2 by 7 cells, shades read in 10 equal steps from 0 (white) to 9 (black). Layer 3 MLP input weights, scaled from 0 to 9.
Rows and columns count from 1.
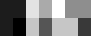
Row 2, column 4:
6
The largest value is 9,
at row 2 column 2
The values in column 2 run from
8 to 9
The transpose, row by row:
8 8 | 8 9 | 1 2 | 3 6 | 0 2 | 4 2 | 4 7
